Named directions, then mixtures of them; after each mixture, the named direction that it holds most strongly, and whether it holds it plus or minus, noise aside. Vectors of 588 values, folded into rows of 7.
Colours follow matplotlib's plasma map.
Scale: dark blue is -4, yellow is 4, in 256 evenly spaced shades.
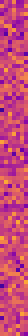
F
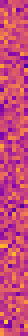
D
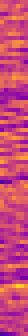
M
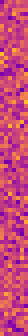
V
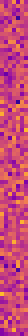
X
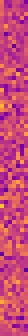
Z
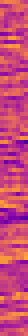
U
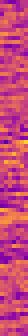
U, minus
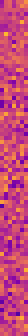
Z, minus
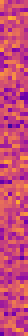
V, minus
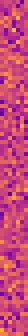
X, minus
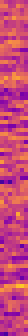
M, plus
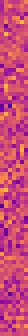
Z, minus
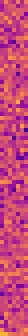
X, minus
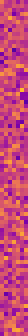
V, minus
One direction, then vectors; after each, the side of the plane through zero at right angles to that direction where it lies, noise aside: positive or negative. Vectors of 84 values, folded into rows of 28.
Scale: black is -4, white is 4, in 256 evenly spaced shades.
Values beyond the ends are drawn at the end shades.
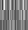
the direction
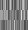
positive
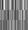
positive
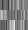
positive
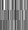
positive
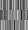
negative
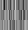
negative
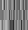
negative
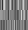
positive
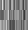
negative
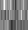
positive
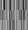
negative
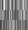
positive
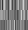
positive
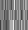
positive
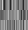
negative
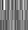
positive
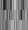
negative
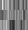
negative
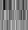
negative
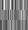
positive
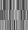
negative
